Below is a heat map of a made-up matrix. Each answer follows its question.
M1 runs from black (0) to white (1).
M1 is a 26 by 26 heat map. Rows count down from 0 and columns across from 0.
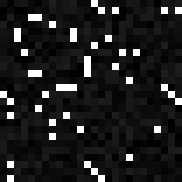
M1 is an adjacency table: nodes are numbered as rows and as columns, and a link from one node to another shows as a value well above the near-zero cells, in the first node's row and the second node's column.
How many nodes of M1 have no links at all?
2
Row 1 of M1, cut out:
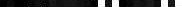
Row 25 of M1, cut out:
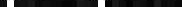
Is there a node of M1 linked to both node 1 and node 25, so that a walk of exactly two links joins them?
yes
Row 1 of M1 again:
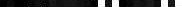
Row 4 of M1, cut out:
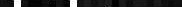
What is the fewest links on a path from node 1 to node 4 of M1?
4
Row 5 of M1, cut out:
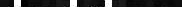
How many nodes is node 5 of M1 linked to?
3
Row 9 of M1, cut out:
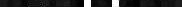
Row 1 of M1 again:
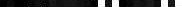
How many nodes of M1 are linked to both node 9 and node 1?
1
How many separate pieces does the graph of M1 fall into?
6
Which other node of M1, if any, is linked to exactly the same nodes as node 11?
node 22
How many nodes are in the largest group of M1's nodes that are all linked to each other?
3
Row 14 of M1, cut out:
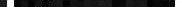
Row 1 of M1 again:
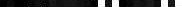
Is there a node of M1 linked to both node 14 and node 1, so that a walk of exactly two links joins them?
yes
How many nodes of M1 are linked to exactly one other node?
10
